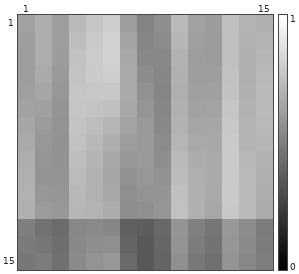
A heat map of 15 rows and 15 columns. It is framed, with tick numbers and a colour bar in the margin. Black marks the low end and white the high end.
The ninth with the lowest average is the bottom middle. The grain runs up and down. The top part is higher, up to a seam about 80% of the way down.
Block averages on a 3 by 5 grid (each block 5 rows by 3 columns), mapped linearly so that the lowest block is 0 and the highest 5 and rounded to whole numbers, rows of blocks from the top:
35234 / 24234 / 12022
